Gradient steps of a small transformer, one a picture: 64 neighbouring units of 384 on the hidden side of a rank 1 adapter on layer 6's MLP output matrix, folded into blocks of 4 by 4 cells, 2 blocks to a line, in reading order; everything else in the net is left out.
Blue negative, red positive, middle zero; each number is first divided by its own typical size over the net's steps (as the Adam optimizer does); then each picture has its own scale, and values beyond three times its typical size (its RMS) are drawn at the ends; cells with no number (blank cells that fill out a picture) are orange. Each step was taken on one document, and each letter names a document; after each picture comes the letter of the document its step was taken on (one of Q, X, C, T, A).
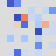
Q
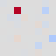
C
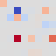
C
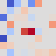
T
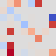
T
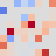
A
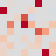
A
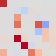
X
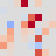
A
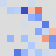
X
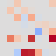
Q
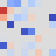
T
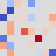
T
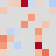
A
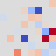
X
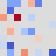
T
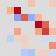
X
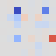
C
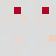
C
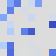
T
